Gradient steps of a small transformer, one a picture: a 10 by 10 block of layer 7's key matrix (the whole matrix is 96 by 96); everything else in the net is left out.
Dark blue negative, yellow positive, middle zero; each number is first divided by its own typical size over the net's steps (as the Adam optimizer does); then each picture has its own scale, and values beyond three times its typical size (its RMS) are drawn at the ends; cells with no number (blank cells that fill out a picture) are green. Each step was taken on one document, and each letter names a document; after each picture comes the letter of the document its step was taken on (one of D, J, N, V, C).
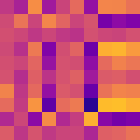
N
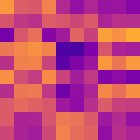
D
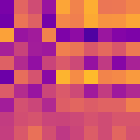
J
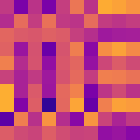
N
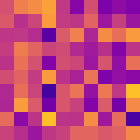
N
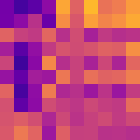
J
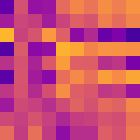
D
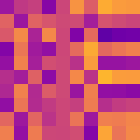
D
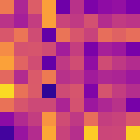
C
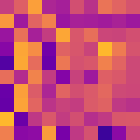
D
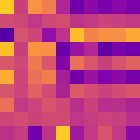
D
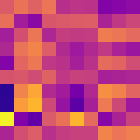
N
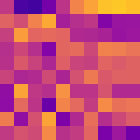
N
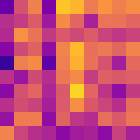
C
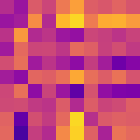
C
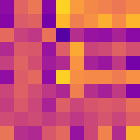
J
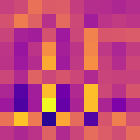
N
